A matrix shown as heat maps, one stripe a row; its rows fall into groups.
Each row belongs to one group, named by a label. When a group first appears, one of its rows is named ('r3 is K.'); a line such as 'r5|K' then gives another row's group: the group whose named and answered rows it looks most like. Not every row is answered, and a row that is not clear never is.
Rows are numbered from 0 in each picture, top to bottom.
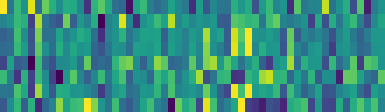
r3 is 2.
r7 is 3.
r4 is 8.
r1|2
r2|2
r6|2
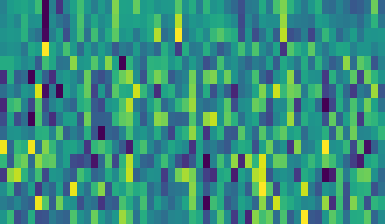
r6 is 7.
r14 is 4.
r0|7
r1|7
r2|7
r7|8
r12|8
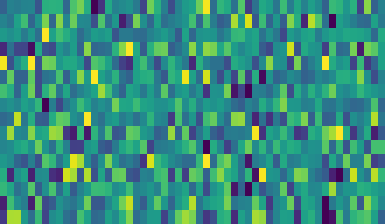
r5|3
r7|7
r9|3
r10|4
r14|8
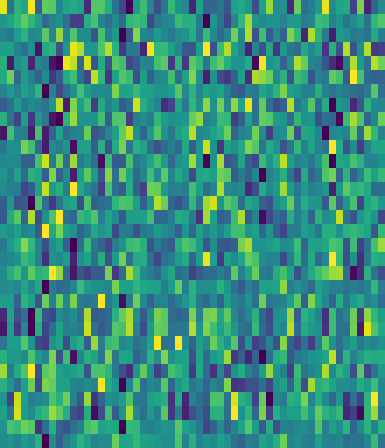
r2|2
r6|7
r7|2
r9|8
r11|4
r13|4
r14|8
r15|3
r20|7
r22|8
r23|8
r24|7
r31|7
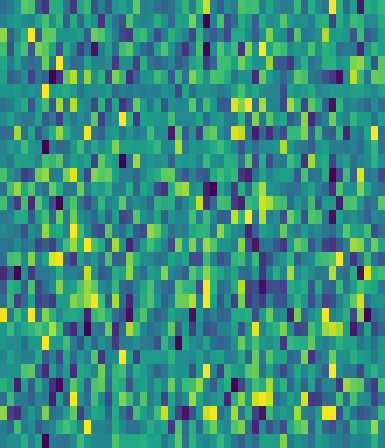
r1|4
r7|2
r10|7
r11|2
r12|4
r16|4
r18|3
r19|8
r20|3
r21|3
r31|7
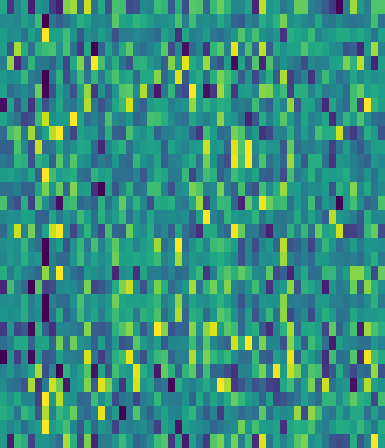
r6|7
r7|8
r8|4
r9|3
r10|2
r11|2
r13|4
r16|3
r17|7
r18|7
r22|7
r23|8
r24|2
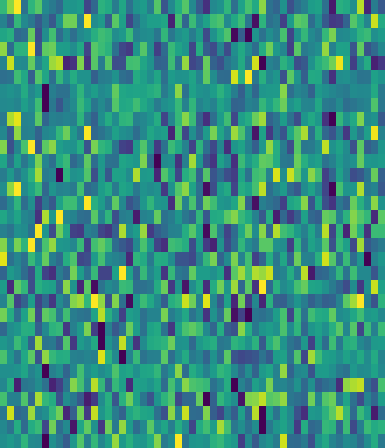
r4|3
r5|2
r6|7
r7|7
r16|4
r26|7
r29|3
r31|7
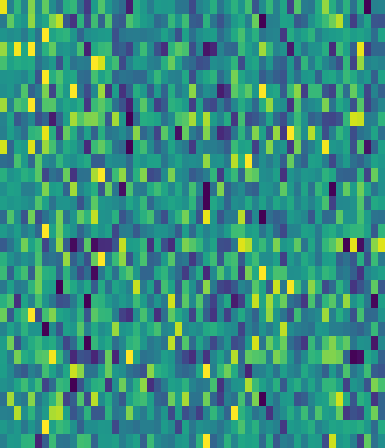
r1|3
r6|2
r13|4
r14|4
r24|3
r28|3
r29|3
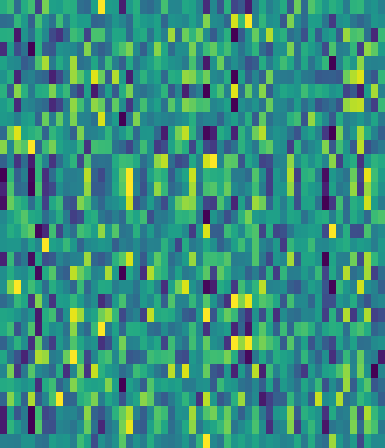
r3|8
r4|4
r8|2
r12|8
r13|8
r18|8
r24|2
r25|4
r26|3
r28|3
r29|8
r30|8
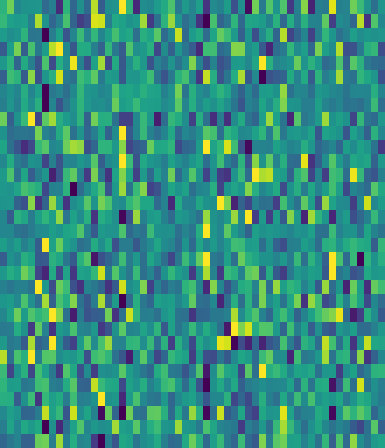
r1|4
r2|7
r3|3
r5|3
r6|7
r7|7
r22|3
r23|2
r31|4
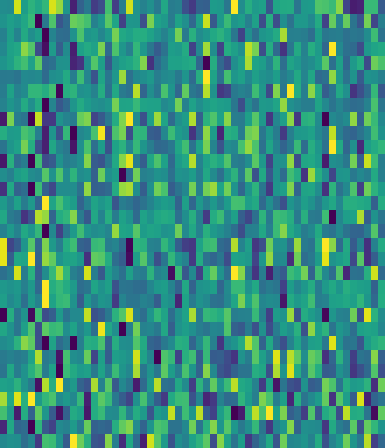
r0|3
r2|7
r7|7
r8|8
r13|8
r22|8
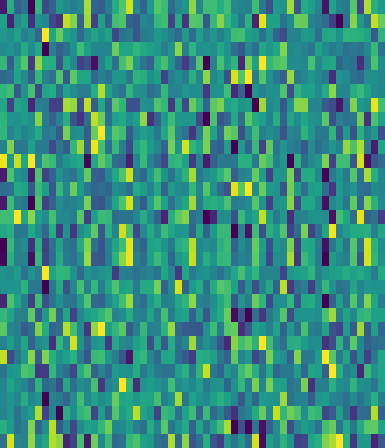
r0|8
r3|7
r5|2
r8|4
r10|3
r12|8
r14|8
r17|8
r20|7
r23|4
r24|2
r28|7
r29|7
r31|3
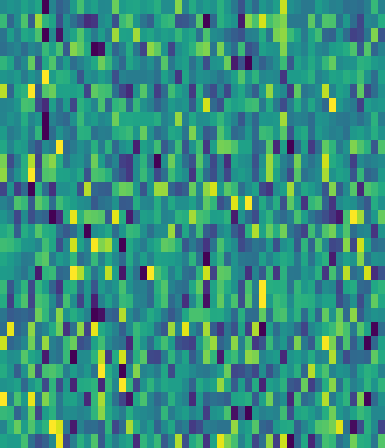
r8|7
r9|7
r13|8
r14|2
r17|4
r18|4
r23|3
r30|3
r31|7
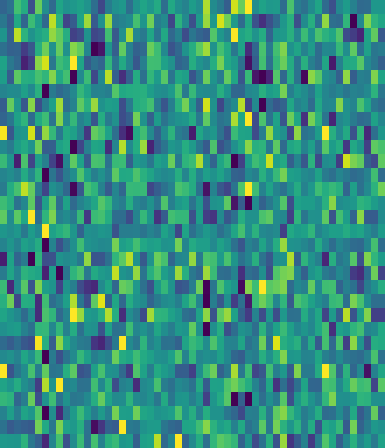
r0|2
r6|7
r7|3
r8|2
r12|7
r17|7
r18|8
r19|7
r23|4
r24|4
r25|7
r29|7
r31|7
